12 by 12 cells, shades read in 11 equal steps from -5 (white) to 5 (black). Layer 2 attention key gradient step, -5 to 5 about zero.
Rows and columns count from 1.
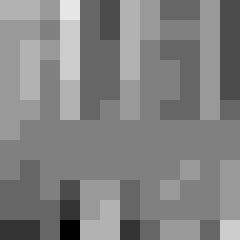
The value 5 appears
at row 12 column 4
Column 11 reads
-1 -1 -1 -1 -1 -1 0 0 0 0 0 1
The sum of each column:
-3 -4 0 -7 2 2 -5 -1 1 3 -5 5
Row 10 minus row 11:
0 0 -1 -1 0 1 0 0 -1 0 0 0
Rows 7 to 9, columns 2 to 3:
0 0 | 0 0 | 1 0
